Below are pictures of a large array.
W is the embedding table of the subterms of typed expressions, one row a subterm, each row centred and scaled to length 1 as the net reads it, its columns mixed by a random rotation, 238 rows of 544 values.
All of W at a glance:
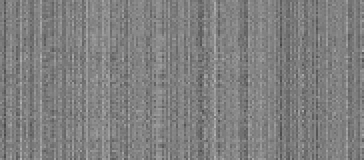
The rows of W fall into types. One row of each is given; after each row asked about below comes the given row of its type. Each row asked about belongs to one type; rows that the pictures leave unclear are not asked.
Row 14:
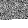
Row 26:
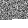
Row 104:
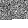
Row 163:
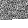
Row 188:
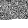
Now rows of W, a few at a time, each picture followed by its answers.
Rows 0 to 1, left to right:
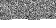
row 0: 14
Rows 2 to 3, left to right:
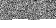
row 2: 163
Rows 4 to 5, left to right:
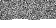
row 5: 163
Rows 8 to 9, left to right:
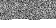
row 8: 14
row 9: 104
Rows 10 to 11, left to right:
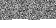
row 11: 163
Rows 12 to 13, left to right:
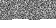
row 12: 104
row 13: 104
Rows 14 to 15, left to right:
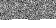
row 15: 104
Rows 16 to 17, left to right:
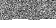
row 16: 163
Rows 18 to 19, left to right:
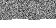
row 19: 188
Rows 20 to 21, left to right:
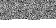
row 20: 14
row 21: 163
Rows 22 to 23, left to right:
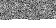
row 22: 14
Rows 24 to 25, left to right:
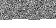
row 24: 163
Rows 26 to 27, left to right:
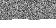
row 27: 14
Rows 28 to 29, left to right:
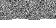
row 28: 188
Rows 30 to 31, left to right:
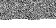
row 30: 14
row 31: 26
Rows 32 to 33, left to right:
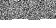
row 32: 26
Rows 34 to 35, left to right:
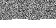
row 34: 26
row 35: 163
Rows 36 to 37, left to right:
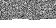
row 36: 26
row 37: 163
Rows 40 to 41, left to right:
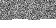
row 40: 104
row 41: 163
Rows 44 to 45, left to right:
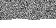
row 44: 188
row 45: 163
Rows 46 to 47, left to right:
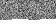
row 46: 26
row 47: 188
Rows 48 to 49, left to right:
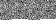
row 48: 14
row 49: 163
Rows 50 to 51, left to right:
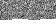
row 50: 26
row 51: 163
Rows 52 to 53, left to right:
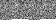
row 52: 14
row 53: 14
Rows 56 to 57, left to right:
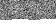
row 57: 188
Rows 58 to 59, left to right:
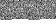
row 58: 14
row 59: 14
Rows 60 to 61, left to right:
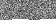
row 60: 163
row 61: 104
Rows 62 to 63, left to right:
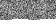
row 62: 188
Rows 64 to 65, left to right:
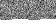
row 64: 14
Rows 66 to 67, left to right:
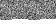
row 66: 14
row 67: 188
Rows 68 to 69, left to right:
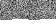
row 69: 104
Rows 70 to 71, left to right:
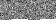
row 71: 26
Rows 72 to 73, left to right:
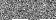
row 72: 163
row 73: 14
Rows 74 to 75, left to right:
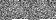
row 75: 14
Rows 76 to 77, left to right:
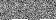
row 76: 14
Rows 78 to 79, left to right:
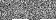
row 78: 104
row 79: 104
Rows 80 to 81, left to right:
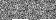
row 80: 163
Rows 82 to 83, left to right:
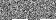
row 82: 26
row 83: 26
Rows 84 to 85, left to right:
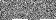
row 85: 26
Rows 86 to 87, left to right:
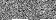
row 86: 26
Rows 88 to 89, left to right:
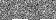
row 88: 104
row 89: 104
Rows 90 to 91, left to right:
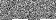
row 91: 26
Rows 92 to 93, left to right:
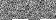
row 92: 163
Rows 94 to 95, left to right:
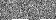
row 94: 26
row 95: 14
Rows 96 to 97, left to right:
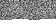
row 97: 104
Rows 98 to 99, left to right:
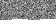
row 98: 26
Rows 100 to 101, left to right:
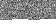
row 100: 163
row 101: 14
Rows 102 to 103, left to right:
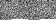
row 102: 188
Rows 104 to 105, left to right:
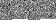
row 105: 26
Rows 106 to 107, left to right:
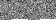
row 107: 26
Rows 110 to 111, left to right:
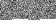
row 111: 163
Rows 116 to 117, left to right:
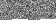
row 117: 26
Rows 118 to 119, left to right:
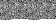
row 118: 14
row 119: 14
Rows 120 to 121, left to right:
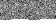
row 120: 14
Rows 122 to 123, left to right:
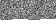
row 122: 104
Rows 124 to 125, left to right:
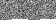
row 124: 26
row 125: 104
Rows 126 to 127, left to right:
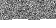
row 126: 163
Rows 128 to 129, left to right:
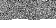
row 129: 26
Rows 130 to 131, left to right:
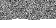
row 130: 188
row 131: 163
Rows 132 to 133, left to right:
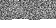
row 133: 104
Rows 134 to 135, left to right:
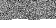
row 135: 26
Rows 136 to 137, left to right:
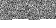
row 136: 163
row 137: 14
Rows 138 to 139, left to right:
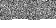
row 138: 14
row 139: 26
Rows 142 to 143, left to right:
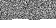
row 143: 104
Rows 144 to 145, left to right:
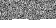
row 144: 26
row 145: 163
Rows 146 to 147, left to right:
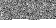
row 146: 163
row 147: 14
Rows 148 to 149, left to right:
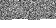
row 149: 26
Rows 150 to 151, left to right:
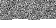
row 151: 163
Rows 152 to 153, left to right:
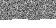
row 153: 104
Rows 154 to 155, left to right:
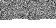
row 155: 188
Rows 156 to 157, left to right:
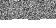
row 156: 26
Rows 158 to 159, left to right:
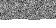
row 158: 14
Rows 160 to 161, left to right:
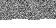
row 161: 188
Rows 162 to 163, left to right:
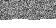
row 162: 26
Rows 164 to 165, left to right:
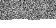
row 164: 104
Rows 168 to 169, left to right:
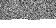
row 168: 14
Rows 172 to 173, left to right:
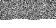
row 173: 14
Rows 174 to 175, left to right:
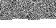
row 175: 26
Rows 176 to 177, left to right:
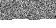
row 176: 104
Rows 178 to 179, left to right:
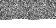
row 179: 14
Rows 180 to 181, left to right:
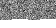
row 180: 26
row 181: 163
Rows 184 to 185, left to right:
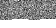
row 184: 26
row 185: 14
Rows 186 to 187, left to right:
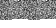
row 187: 26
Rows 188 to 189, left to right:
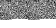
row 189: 188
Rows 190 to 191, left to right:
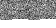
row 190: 163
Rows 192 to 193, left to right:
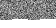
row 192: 188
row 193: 26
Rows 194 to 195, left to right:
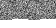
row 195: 188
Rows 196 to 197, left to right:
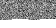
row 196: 26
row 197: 14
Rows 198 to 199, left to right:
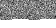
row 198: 14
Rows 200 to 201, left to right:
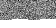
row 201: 26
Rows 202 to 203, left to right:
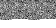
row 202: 14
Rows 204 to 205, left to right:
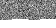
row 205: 14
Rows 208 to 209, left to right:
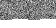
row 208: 188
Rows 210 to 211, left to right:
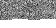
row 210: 26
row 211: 104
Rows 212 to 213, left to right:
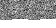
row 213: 163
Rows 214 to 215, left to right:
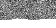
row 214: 188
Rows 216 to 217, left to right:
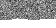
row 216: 188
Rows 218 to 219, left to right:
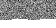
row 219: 26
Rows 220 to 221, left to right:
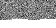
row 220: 26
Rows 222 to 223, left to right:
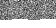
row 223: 104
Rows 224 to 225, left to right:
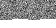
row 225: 163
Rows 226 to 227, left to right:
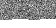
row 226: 163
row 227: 14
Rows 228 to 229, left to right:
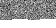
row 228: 104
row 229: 26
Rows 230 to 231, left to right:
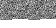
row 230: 163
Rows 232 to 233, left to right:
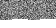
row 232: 26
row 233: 26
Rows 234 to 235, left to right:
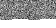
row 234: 14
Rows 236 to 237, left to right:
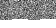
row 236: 26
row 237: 104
